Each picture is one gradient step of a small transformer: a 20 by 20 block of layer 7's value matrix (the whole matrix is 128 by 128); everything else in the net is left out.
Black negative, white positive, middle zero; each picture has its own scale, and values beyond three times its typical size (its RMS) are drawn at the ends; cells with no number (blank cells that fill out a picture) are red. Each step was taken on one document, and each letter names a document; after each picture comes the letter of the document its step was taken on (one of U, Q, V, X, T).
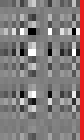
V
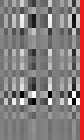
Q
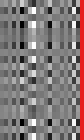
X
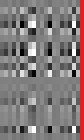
V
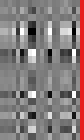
V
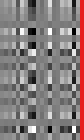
V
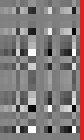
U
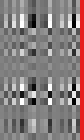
Q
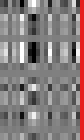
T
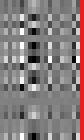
T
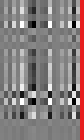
Q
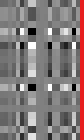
U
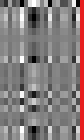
T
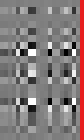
U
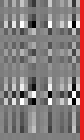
Q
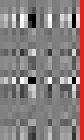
V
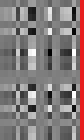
U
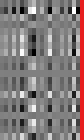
X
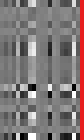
U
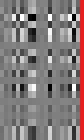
V
